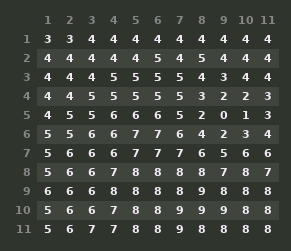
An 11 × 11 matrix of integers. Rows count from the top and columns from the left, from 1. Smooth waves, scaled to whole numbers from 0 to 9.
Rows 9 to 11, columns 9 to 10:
8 8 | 9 8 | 8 8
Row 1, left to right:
3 3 4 4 4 4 4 4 4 4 4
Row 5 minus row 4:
0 1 0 1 1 1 0 -1 -2 -1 0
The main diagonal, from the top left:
3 4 4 5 6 7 7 8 8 8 8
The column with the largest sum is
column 6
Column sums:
50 55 59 65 70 71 70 62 52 56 59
